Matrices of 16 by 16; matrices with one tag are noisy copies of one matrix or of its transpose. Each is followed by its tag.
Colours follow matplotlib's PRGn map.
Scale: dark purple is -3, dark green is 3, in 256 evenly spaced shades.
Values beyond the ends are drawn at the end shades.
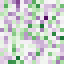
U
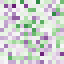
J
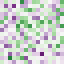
J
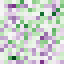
J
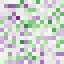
J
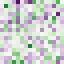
U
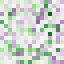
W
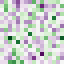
U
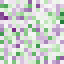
U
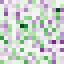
J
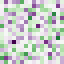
W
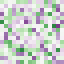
W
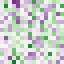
U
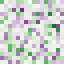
W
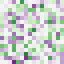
W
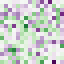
J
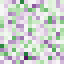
W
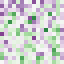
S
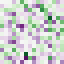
W
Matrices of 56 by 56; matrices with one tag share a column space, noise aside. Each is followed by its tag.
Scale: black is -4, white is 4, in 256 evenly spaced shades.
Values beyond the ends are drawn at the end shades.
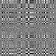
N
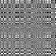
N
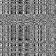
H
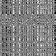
H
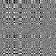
N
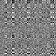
N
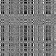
H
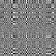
N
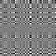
N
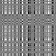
H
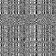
H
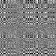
N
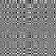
N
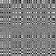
N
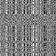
H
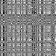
H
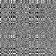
N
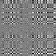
N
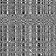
H
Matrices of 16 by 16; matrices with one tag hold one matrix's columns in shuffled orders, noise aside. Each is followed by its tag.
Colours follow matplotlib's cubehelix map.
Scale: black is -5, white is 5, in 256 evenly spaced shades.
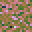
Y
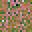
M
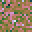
M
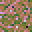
Y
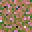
Y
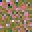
M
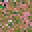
M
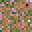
M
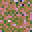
M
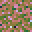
Y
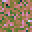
M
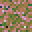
Y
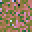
M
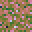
Y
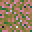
Y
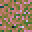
Y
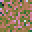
M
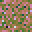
Y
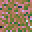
Y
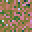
M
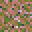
Y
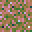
Y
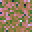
M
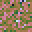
M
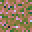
Y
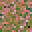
Y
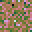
M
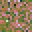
M
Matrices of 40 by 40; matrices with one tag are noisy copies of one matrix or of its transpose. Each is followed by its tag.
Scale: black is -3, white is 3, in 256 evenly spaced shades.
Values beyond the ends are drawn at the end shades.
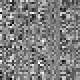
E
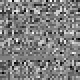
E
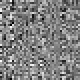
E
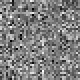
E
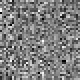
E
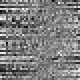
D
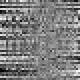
D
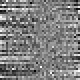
D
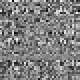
E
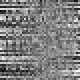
D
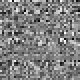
E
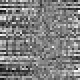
D
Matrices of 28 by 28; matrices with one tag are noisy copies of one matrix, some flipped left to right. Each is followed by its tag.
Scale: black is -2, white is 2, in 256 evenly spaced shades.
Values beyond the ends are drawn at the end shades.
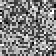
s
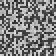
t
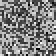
s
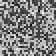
s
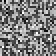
t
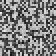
t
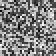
s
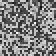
s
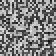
t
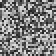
s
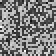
s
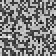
t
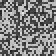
s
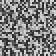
t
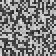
t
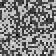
s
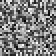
t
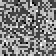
s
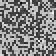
s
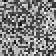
s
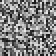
t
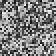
s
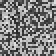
s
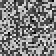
s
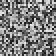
t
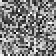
s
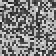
s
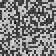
s
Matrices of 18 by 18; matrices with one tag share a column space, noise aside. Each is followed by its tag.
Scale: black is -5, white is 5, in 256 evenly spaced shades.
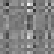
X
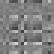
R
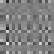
R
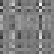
X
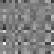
R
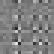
R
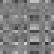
R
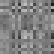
X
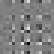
R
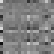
R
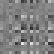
R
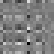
R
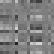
R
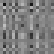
X
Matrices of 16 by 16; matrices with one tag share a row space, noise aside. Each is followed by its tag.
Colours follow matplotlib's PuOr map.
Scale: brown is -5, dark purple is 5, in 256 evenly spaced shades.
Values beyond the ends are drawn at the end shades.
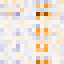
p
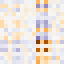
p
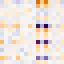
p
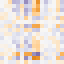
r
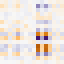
p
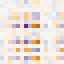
r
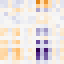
p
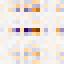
r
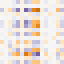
r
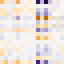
p
